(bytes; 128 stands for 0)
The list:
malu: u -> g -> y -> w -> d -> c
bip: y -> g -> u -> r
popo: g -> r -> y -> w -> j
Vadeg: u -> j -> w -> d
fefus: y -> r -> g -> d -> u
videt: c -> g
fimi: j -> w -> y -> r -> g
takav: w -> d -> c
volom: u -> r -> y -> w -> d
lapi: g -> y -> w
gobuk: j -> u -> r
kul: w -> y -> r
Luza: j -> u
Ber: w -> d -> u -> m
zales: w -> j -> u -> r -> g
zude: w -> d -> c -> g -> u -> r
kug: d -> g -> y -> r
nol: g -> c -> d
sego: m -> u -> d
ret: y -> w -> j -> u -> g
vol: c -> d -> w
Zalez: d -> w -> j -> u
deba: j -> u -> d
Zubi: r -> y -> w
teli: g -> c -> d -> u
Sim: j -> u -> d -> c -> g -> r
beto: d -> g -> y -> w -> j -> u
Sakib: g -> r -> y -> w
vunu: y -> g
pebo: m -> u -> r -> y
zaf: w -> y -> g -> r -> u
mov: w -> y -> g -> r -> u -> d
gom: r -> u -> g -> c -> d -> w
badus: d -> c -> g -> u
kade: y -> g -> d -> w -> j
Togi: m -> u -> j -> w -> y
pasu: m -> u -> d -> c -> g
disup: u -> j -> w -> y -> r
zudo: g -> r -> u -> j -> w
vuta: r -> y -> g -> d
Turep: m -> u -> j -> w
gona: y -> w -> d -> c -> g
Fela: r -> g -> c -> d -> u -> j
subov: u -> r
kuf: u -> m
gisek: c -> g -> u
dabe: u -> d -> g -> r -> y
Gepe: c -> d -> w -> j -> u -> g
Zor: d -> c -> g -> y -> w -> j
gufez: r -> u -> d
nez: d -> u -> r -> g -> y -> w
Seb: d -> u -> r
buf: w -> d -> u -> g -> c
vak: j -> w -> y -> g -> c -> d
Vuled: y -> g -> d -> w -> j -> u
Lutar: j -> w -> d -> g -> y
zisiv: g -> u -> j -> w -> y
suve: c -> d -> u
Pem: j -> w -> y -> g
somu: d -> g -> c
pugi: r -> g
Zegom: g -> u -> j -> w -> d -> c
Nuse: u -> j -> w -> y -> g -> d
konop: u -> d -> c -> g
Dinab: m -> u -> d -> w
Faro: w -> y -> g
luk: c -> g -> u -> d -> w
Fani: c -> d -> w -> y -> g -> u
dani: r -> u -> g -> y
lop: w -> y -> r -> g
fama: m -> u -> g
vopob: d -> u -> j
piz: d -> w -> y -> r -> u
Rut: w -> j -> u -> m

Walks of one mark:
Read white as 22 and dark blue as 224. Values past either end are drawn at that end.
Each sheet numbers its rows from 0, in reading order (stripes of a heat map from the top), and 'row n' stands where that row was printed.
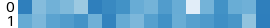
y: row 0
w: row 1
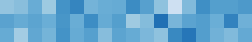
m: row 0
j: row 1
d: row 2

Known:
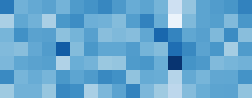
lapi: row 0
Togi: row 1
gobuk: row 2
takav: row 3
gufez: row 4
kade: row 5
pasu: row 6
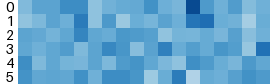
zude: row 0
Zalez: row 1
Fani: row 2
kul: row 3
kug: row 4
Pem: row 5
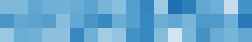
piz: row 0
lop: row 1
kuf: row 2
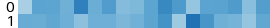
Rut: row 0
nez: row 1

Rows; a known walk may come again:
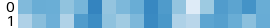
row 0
fama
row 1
sego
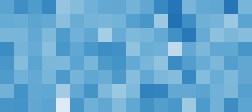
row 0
zudo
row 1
nez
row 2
vopob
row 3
kade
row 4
kug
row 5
beto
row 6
disup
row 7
dani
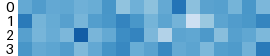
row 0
Luza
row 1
lapi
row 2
Zor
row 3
lop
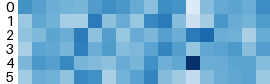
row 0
ret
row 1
pebo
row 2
Zalez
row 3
Rut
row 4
gom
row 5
pasu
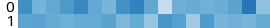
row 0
nol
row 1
Nuse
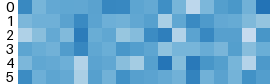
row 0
Faro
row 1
suve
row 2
Ber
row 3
Fani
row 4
volom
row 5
vuta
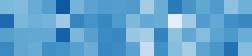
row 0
vol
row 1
vunu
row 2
vak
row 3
videt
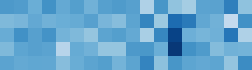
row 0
gisek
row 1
piz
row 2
Fela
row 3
gufez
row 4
mov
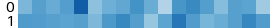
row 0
Gepe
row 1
fimi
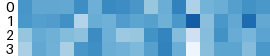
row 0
Pem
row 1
pugi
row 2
kuf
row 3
Togi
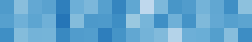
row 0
somu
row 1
Lutar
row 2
gona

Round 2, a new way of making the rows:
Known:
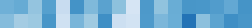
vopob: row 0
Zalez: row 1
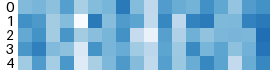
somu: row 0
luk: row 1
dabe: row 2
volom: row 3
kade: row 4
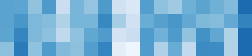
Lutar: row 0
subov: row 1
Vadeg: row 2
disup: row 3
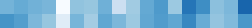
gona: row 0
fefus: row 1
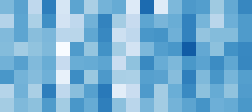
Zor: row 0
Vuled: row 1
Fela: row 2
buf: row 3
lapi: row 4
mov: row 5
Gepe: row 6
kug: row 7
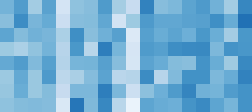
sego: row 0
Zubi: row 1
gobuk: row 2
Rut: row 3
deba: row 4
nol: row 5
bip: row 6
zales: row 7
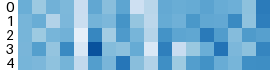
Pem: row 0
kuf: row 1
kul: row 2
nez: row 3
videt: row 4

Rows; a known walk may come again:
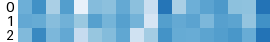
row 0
Dinab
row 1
Luza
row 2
Zubi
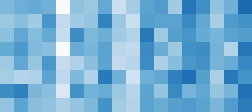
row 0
gona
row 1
takav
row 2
popo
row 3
pasu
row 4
nol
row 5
Ber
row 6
volom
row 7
pugi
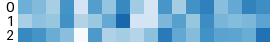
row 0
suve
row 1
zude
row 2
vuta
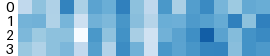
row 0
beto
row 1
kuf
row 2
buf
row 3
Rut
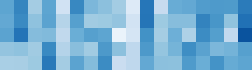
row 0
zisiv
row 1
dani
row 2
Nuse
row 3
badus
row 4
piz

